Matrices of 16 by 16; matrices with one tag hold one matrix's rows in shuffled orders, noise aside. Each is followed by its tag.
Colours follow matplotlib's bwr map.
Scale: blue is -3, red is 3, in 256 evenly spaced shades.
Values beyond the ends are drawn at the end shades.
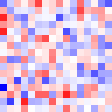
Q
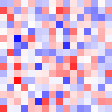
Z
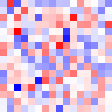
Z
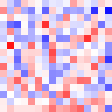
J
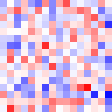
J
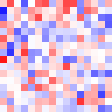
Q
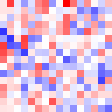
Q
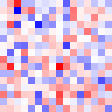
Z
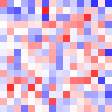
J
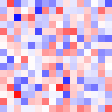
Z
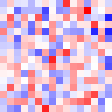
J
